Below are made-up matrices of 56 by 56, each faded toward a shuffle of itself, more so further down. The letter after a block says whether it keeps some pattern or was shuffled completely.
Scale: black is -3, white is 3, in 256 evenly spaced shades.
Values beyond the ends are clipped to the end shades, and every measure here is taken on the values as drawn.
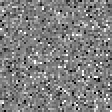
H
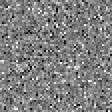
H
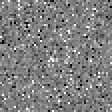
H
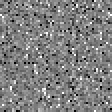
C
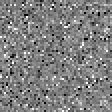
C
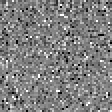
C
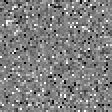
H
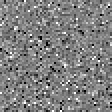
C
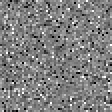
H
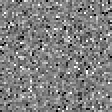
C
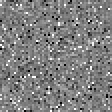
C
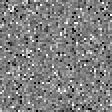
H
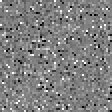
H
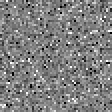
C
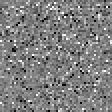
C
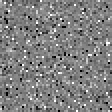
C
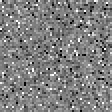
H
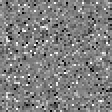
C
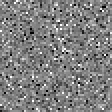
H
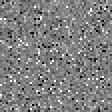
C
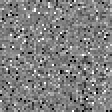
C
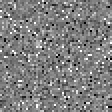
H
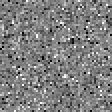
H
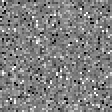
H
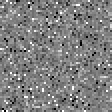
H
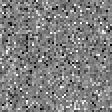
C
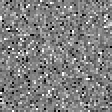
H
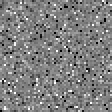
H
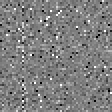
C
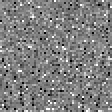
H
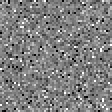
H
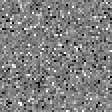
H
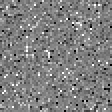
H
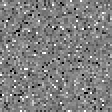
H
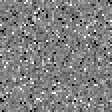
C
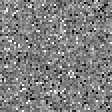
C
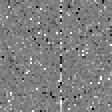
C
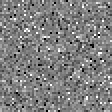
H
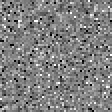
C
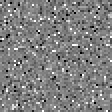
H
